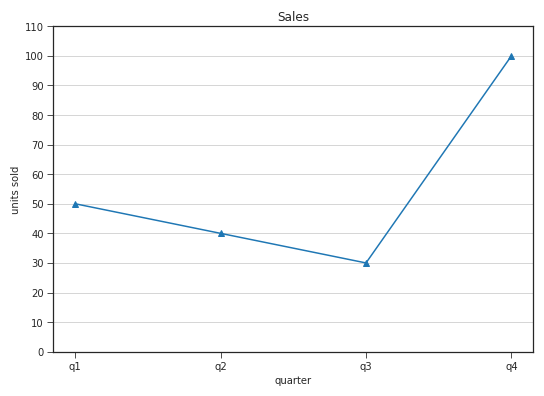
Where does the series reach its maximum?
q4
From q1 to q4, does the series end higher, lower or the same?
higher
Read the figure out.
Title: Sales
x-axis: quarter, ticks q1 q2 q3 q4
y-axis: units sold, ticks 0 10 20 30 40 50 60 70 80 90 100 110
Values:
50 40 30 100
